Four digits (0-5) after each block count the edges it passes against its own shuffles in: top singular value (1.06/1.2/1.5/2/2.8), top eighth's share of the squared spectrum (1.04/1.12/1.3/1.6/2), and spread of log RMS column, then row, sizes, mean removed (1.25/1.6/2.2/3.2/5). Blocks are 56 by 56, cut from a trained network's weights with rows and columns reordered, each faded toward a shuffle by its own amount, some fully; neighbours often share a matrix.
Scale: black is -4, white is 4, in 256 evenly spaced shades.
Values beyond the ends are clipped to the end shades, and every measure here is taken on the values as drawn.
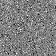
1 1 0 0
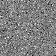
0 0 0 0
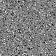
0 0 0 0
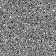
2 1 0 0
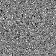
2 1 0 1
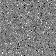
0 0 0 0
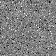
1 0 0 0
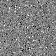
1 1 0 0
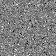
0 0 0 0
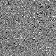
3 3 1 1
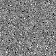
2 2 1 0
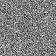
1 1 0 0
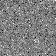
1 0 0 0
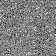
2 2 0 1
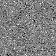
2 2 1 1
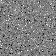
0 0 0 0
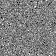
0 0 0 0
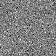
1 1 0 0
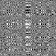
4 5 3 3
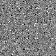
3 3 1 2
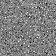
1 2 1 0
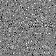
2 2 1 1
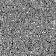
2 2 0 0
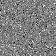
1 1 0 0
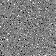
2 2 0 1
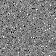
0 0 0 0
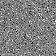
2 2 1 0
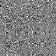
3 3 2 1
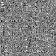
3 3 1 2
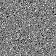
1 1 0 0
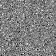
1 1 0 0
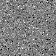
2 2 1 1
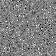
2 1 0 0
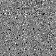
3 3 1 2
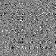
3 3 2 2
